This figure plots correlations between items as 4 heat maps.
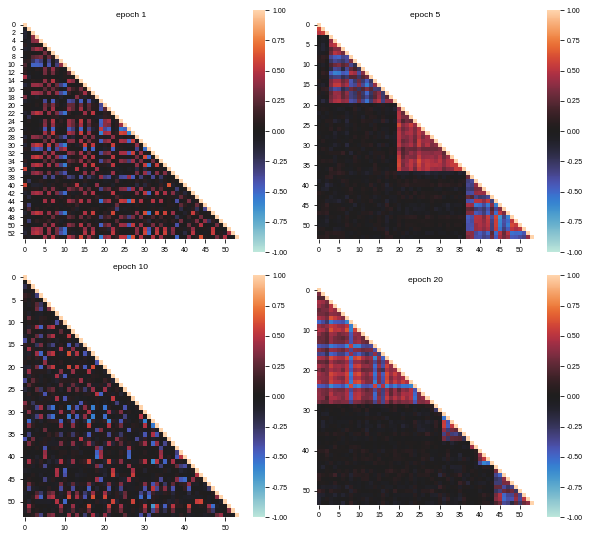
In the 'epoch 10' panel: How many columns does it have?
54
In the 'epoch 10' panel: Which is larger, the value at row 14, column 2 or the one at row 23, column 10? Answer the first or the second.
the first
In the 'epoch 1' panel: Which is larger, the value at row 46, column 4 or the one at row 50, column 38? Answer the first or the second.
the first
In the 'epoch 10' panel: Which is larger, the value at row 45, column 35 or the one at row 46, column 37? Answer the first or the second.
the second
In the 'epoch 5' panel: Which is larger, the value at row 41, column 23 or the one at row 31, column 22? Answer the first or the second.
the second
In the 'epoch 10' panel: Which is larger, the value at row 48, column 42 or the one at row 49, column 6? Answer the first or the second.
the second
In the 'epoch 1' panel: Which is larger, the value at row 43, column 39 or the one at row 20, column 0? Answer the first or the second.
the first
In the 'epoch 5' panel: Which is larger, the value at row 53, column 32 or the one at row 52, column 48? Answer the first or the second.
the first
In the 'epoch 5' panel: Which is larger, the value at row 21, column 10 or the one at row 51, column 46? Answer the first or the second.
the first
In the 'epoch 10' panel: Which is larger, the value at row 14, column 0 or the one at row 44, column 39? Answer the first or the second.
the second
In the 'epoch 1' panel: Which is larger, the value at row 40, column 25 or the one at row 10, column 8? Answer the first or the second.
the first
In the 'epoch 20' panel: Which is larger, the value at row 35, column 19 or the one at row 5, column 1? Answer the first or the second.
the second
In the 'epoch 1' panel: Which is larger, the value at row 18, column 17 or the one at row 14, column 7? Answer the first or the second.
the second
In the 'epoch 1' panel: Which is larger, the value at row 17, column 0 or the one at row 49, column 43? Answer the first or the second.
the second
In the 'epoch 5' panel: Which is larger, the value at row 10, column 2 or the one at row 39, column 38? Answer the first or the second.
the first
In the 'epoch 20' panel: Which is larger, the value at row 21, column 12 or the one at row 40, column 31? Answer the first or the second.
the first
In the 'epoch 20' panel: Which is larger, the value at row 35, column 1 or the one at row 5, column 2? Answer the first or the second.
the second
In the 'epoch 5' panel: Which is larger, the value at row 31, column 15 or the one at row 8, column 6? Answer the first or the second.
the first
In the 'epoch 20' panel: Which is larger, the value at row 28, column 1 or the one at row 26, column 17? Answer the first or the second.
the second
